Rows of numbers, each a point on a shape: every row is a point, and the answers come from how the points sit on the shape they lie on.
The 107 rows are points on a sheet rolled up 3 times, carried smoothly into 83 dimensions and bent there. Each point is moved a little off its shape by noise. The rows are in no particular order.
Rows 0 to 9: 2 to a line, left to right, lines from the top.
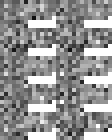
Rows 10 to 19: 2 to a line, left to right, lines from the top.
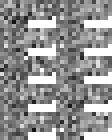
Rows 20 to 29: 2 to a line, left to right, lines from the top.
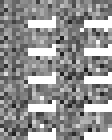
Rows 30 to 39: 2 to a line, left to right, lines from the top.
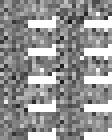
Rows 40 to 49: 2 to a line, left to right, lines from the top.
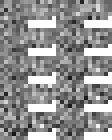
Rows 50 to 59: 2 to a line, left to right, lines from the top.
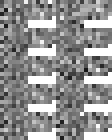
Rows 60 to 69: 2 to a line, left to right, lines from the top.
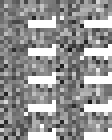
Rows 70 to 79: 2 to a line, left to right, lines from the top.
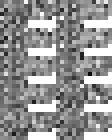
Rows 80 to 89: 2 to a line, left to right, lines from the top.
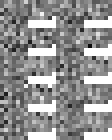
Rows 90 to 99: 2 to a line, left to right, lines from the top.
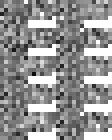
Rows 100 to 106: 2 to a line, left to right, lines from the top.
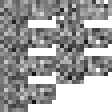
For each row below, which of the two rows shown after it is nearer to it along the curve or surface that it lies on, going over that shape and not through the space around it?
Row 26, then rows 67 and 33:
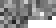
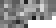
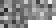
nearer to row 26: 33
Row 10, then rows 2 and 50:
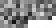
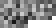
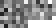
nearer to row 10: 2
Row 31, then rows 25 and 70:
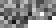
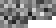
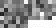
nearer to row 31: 25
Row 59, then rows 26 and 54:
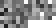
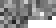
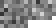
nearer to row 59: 26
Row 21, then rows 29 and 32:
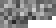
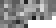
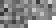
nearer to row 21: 29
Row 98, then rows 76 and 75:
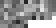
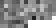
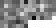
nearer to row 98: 75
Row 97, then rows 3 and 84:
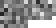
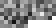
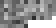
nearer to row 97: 84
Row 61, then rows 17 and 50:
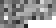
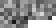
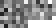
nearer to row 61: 50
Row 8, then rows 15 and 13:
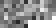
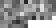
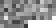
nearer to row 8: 15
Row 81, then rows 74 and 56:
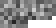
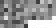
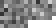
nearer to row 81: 74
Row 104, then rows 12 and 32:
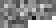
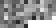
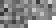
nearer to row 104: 12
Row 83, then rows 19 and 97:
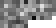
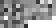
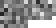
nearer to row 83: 19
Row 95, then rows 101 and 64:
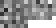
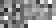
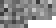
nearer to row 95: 64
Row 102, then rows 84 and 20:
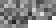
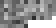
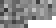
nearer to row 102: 84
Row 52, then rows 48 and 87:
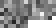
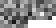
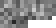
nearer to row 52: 87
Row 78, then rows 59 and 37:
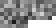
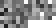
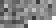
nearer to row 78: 59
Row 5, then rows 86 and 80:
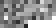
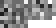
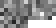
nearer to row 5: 86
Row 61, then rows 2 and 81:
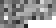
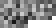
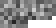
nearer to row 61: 81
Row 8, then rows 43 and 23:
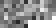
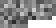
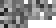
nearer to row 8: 43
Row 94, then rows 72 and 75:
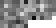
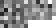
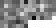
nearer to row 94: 75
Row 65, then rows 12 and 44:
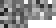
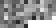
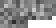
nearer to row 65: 12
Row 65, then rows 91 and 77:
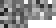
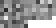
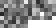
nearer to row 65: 77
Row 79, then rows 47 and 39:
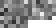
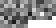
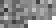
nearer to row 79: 39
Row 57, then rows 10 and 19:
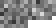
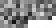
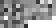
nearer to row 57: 19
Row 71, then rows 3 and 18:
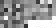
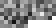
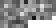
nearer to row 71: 18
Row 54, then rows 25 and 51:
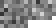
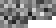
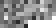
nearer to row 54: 51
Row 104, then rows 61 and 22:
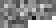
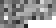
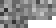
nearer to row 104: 61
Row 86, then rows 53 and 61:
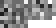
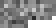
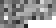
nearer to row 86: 61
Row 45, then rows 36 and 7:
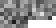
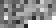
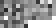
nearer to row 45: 36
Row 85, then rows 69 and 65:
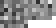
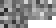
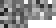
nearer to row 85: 69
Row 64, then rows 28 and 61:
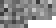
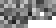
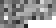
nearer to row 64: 61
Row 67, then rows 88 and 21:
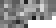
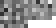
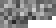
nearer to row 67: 21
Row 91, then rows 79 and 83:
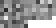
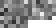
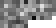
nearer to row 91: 79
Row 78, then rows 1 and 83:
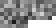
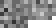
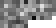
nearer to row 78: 83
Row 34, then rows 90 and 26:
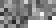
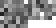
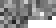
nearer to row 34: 26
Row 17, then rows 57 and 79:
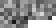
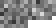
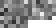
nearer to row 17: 79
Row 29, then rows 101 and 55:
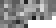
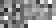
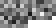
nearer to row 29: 101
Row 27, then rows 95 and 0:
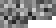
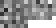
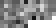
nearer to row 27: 0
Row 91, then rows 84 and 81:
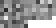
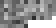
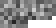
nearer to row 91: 84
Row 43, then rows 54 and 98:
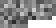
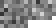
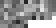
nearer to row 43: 98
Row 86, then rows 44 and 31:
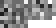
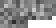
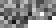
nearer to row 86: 31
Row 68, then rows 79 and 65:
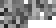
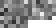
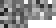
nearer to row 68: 65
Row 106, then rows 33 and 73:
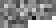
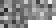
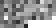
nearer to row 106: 73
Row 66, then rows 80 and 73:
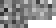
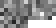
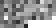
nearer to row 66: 80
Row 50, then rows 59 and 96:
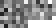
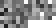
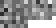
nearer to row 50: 59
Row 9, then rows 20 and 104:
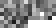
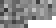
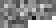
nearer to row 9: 104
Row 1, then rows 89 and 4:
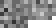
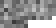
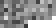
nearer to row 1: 89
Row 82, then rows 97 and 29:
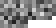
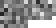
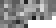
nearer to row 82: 29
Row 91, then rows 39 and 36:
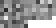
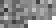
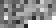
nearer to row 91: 39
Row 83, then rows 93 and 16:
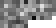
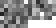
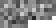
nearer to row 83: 16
